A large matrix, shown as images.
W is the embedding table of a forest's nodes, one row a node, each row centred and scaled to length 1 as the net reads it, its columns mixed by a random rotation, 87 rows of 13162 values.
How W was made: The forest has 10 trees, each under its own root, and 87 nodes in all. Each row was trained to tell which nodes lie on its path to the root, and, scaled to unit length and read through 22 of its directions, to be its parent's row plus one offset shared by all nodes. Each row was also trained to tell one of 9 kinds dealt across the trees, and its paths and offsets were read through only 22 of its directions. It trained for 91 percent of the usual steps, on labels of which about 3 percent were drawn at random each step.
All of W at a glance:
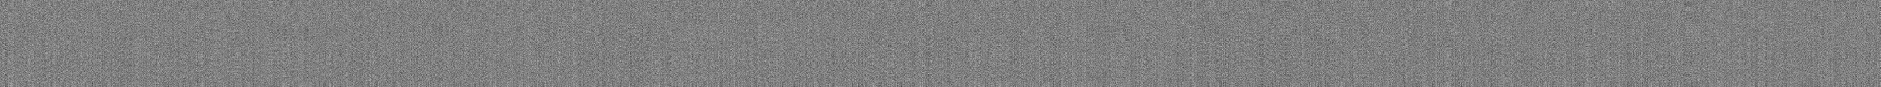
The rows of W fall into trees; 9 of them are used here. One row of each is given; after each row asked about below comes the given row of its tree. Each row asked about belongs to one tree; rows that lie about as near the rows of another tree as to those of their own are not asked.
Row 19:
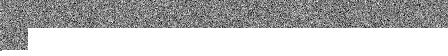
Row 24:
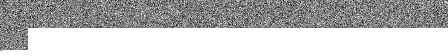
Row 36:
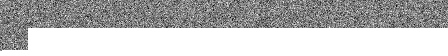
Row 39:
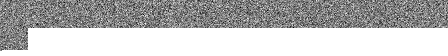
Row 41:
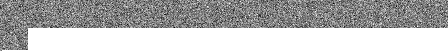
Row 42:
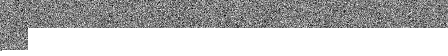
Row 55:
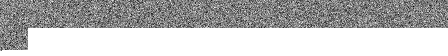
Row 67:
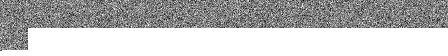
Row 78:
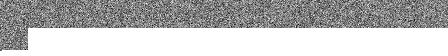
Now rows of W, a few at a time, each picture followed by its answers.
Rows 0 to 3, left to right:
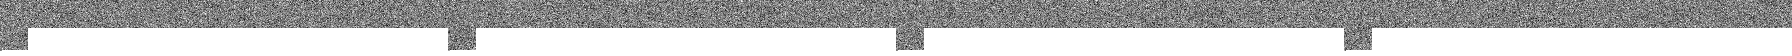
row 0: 67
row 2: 36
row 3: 55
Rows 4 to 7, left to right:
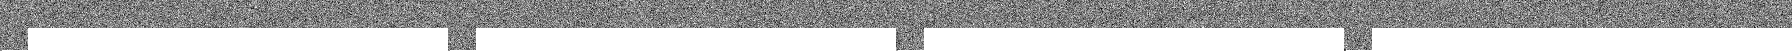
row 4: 36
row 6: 36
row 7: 19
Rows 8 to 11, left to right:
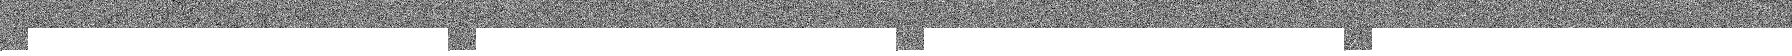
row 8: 41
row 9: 24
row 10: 42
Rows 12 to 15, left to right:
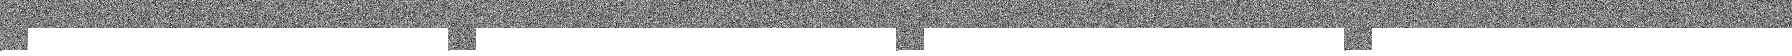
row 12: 19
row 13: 55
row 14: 78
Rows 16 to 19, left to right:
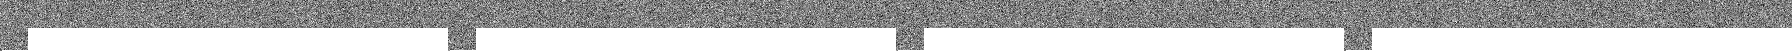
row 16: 19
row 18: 36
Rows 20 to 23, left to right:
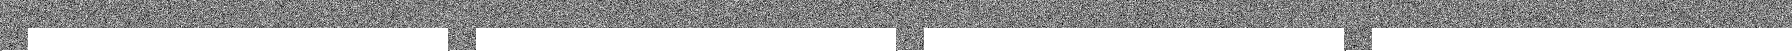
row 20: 55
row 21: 41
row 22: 42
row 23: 55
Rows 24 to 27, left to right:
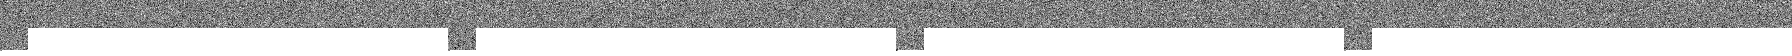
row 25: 55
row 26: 67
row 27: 39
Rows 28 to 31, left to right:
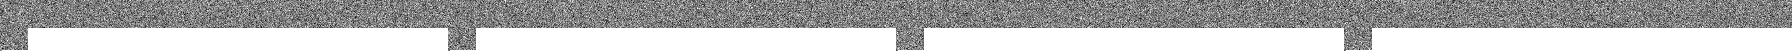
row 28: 36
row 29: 67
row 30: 67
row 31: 67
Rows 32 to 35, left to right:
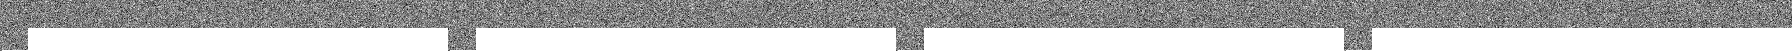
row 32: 24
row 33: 78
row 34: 67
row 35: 39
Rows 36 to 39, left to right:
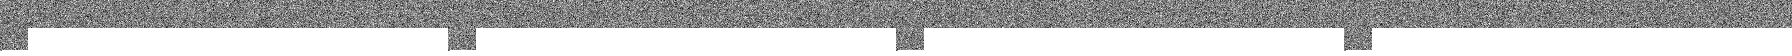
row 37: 67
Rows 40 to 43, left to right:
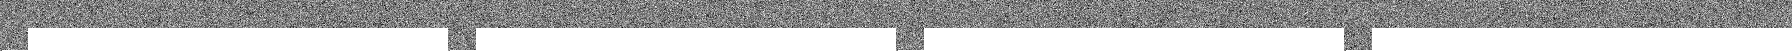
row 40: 39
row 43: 55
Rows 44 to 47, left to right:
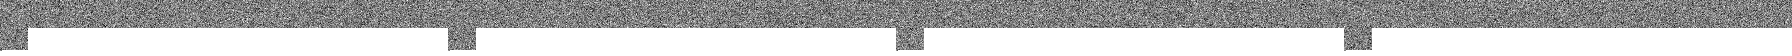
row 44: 39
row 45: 39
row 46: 24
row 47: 39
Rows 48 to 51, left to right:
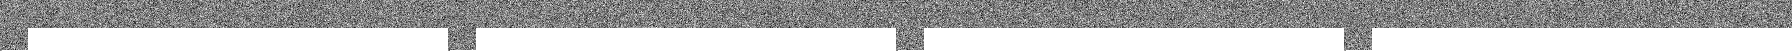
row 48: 41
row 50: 24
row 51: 36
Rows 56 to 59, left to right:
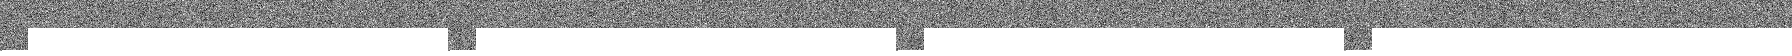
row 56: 39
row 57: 19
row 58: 39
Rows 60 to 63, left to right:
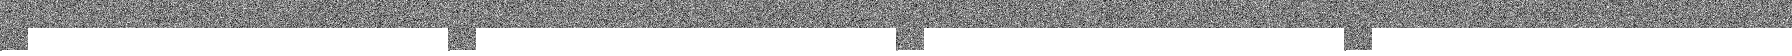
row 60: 78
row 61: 78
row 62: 36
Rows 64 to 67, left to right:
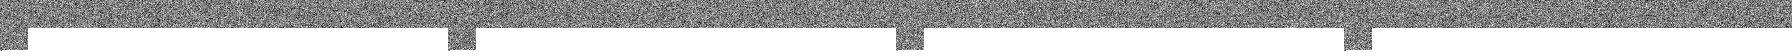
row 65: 36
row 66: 39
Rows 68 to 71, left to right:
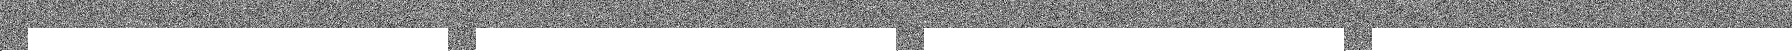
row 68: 78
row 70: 39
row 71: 67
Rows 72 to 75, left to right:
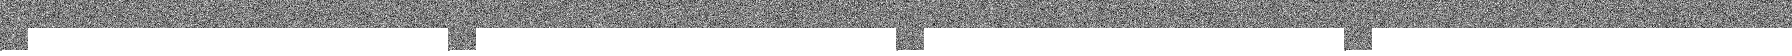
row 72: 36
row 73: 19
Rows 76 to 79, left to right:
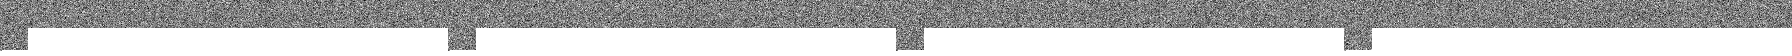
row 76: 36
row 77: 67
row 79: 36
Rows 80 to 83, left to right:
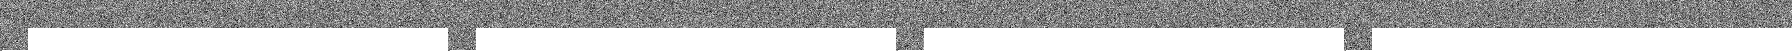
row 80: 78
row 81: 39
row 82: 55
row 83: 55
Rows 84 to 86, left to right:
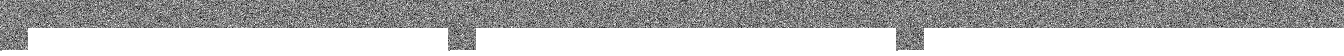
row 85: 55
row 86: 55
